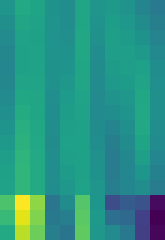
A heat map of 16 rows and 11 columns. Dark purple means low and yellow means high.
The ninth with the lowest average is the bottom right. The grain runs up and down. The ninth with the highest average is the bottom left. The top part is calmer, up to a seam about 80% of the way down. Values change most from cell to cell in the bottom left.
